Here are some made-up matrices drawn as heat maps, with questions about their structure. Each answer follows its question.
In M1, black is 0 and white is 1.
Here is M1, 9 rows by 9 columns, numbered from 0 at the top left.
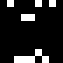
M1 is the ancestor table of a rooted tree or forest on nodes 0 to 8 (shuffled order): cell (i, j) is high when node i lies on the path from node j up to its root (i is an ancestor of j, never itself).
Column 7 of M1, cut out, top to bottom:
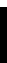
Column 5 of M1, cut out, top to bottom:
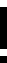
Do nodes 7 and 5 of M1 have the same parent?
no
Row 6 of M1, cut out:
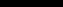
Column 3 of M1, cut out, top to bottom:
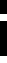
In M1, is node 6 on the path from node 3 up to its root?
no
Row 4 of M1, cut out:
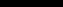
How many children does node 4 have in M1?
0
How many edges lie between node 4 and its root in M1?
2
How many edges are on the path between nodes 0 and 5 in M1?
2
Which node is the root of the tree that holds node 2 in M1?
8
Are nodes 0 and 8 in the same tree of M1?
no
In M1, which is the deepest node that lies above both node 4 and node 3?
2
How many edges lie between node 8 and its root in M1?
0
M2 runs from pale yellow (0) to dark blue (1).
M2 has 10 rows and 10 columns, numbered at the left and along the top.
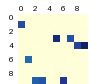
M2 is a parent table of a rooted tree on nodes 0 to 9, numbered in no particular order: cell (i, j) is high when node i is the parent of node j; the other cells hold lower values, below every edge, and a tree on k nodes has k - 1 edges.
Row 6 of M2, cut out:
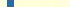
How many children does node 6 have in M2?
1
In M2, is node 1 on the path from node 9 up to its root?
no
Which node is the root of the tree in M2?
4
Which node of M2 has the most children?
9
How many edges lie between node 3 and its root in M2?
2
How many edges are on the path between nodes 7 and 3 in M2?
1
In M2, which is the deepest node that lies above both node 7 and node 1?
9
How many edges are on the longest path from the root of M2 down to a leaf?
4
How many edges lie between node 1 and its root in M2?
3
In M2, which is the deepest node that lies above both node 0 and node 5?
9
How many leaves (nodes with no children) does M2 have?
5
